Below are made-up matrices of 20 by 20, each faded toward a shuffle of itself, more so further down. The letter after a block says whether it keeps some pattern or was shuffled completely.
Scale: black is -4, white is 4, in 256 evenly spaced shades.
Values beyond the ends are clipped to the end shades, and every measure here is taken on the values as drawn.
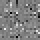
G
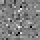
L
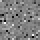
L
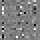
G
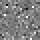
L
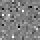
L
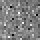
L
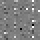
G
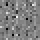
G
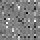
G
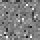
L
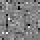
G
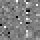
G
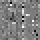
G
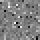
L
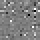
G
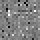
G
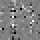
G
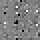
G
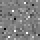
L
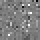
G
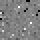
L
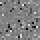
L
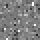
L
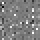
G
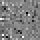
G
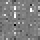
G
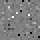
L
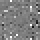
G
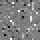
L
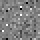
G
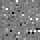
L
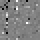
G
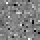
L
